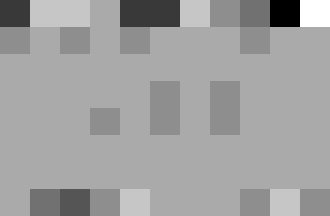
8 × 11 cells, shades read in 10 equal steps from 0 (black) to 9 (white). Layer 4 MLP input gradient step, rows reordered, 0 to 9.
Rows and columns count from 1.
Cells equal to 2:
3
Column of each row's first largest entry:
11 2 1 1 1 1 1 5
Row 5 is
6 6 6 5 6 5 6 5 6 6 6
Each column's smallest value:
2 4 3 5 2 2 6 5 4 0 5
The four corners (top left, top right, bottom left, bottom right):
2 9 6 5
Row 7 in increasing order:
6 6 6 6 6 6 6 6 6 6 6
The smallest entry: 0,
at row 1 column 10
